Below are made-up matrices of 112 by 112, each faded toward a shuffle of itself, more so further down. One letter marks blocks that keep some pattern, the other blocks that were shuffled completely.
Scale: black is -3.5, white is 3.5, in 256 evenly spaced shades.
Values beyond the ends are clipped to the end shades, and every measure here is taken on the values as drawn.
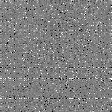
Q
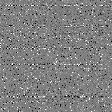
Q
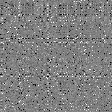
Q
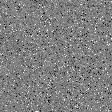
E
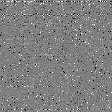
Q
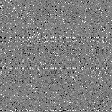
Q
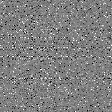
Q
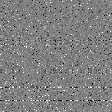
Q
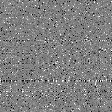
Q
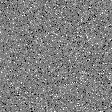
E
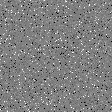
E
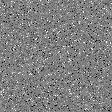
E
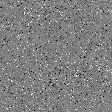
E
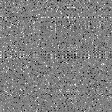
Q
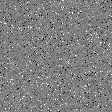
E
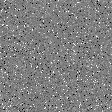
E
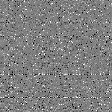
Q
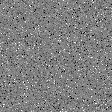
E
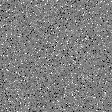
E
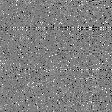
Q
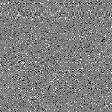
Q
